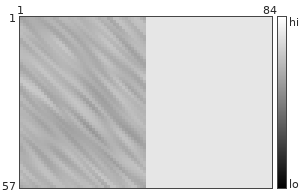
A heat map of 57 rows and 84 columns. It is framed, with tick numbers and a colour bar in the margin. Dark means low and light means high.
The table splits into one row of 2 panels. Panel 1,1: high, slanting down to the right, faint in contrast. Panel 1,2: very high, flat.
